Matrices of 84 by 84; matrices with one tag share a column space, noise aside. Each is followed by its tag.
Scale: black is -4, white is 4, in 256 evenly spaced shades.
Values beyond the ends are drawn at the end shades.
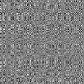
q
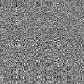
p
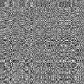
p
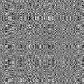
q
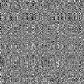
q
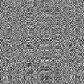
p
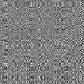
p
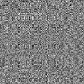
q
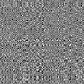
p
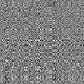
p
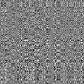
p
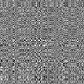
p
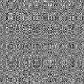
q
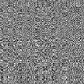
p
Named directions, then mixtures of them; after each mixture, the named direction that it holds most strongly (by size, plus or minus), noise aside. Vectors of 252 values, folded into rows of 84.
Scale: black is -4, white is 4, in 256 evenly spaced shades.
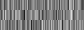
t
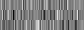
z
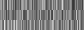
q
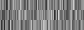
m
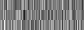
q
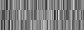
m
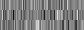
z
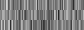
m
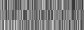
q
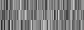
m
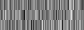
t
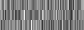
t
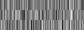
t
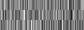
t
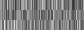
q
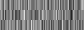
t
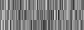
m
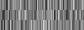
m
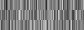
m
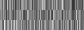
q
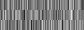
t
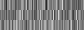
q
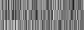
q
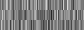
m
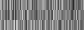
q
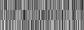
q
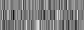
z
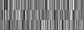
t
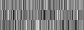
z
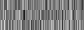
t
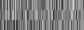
q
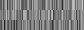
q
